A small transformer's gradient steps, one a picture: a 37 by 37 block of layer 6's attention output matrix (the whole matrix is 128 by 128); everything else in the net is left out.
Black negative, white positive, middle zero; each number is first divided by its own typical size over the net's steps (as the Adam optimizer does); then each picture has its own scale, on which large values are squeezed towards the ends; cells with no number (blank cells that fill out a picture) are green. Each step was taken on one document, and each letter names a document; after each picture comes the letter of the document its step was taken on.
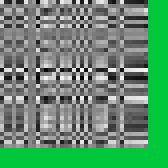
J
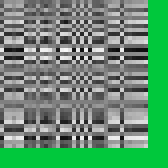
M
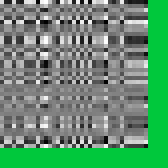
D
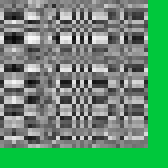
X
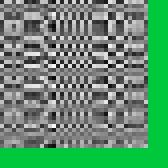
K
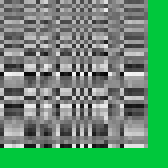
X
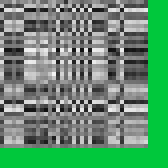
K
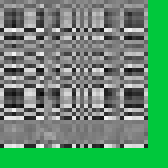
X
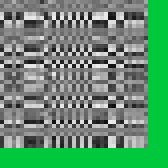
K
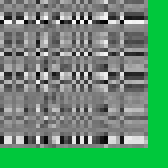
D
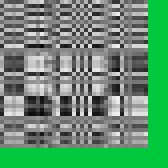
M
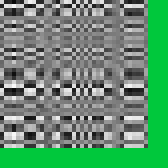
X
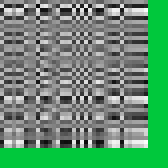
J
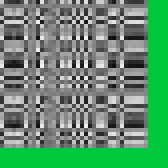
J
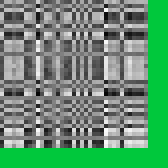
J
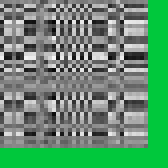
K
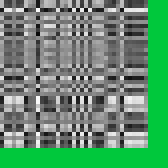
J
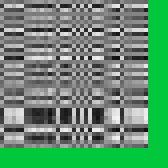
M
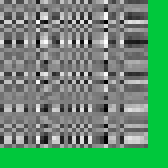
D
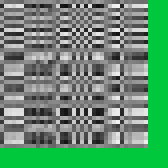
M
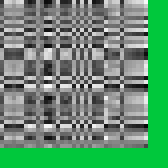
M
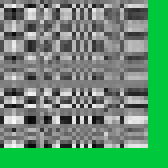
X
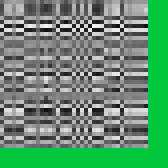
M
